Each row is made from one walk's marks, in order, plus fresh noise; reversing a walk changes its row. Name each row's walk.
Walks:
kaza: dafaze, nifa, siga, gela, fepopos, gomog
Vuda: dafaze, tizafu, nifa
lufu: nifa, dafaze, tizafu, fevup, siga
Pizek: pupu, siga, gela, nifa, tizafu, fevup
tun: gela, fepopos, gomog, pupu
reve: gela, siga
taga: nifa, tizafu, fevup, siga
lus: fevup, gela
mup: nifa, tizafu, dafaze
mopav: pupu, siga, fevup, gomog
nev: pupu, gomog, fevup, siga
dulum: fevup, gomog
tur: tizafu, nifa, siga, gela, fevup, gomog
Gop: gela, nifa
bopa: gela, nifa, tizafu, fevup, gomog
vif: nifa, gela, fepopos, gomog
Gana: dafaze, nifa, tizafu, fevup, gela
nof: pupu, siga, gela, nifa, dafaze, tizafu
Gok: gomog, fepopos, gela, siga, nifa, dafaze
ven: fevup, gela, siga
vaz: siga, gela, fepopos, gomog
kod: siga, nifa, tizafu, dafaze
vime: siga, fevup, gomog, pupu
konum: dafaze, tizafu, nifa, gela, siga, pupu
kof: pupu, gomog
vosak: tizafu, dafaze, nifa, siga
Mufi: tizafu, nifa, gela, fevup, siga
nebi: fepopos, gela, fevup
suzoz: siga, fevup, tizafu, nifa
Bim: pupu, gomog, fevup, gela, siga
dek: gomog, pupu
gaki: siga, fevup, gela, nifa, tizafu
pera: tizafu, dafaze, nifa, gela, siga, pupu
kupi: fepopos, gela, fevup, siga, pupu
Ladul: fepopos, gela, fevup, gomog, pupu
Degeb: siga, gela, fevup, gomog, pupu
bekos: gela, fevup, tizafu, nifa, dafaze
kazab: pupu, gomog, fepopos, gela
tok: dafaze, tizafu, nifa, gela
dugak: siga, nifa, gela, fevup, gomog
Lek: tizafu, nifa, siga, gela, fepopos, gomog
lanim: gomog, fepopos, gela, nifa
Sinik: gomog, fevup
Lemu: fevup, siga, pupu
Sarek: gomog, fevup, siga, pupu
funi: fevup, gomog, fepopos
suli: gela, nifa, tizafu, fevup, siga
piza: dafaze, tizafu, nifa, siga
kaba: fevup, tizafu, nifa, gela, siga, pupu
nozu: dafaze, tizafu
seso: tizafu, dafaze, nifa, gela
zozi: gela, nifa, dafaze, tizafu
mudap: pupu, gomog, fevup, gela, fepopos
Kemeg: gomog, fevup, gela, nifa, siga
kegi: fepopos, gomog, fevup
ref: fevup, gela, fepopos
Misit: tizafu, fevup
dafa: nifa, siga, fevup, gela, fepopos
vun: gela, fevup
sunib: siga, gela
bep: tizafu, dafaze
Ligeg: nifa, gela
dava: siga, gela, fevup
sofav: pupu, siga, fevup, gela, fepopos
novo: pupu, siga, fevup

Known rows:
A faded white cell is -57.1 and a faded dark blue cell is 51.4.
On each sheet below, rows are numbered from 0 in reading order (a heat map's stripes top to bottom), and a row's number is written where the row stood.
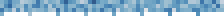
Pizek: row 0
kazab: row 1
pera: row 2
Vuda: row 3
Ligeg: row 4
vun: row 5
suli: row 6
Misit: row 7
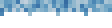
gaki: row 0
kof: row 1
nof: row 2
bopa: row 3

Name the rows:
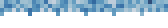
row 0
Lemu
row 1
suzoz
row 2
dafa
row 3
vosak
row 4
Sarek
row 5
kaza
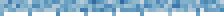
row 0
lanim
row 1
Sinik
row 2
sunib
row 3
seso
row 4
zozi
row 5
dulum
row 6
mudap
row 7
bekos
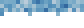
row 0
dava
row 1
nozu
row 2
novo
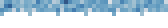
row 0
mopav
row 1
tun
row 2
tok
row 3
nebi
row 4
Gop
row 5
Ladul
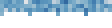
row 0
kupi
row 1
bep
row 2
mup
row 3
Lek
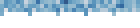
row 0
ref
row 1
vif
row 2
Gana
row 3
Kemeg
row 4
Bim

